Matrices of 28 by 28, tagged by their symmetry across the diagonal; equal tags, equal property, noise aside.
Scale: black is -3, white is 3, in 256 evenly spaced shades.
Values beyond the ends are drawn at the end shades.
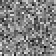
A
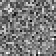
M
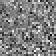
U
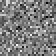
A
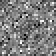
M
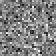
M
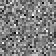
U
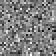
U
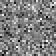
U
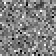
A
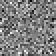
U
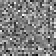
U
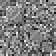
M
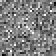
M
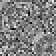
M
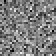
A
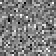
A
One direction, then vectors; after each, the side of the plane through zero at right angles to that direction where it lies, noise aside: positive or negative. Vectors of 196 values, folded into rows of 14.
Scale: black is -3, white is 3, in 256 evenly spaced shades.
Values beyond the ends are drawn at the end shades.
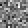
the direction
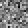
negative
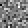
positive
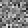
negative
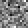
negative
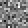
positive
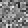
negative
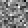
positive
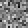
negative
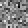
negative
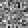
negative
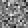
positive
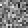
negative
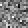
negative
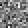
positive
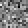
negative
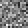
negative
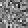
negative
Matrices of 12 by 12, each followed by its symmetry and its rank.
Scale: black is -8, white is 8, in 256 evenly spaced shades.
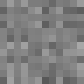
antisymmetric, rank two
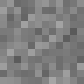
neither, full rank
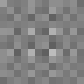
symmetric, rank two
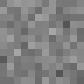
neither, full rank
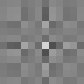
symmetric, rank one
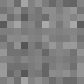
antisymmetric, rank two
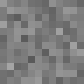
neither, full rank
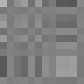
symmetric, rank one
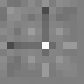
symmetric, rank two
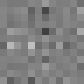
antisymmetric, rank two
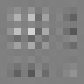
symmetric, rank one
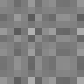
symmetric, rank one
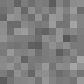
neither, full rank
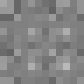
symmetric, rank two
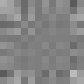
symmetric, rank two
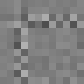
antisymmetric, rank two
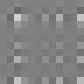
symmetric, rank one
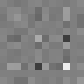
symmetric, rank two
